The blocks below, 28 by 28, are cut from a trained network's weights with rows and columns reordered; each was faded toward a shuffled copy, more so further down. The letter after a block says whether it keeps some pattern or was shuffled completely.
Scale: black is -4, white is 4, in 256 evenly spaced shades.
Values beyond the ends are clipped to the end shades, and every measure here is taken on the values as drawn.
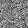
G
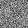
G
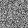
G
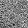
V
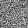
G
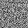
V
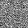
V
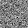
G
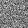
V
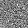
V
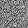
V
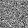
G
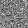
V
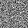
G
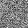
G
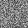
G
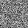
G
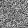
G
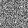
V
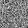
V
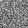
G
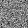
G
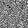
G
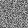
V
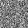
V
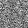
G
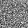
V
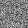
V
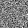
G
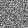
G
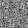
V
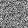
V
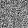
G
